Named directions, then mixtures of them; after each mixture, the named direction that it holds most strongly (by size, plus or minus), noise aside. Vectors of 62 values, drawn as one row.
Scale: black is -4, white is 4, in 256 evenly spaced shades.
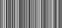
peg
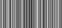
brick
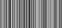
peg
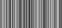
peg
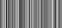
peg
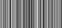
brick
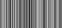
peg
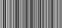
peg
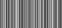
peg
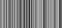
peg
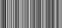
peg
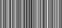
brick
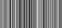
brick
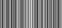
brick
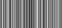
brick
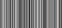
peg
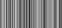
peg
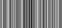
brick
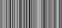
peg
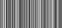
peg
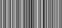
brick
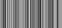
peg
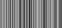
peg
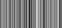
brick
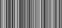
peg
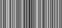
brick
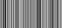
peg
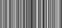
brick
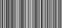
brick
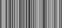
peg
